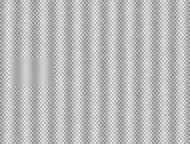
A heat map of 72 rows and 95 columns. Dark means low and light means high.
Overall the values sit about 70% of the way up the scale. There is no overall slope. Upright stripes repeat 11 times across the table. An odd patch, calmer than its surroundings, sits in the middle left.
